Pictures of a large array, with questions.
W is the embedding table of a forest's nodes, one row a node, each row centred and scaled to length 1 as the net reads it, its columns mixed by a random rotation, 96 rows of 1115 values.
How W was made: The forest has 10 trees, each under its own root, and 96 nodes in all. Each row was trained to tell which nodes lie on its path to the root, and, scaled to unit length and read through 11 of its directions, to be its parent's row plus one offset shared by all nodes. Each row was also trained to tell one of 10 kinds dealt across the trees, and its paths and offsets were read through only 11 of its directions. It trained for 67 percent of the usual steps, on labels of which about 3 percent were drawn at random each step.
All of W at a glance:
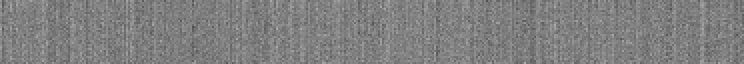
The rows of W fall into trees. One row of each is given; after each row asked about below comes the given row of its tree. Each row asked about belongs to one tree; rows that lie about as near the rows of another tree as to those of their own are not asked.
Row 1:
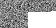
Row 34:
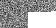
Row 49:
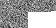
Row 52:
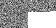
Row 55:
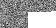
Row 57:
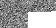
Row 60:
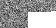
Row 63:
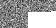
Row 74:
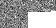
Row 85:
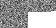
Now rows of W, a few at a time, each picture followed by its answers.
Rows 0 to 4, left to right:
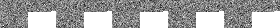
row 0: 1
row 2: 1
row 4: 55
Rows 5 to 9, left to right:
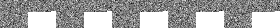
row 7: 1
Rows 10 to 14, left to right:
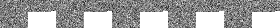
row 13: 74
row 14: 49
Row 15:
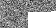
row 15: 49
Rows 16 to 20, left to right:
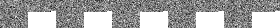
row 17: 63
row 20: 34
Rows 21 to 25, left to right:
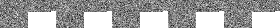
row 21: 74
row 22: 49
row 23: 60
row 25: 49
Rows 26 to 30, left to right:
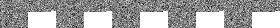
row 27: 55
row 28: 74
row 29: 74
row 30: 49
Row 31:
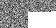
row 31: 85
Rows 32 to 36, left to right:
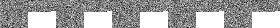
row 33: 74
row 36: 55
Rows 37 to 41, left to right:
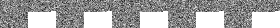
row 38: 55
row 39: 85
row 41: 1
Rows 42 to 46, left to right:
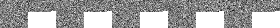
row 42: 1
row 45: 85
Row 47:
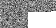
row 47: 49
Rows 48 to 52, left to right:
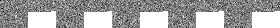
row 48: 74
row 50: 1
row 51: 74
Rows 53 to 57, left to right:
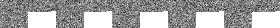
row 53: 1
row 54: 85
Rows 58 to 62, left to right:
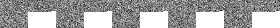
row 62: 85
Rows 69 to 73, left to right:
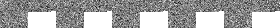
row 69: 1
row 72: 55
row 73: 52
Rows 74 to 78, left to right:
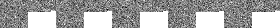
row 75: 1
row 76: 74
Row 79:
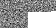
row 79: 55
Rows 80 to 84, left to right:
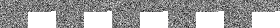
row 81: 34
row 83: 55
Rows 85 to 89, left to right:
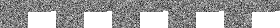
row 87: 74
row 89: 1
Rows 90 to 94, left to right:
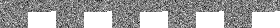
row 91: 63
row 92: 55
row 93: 34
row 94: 34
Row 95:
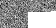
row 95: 74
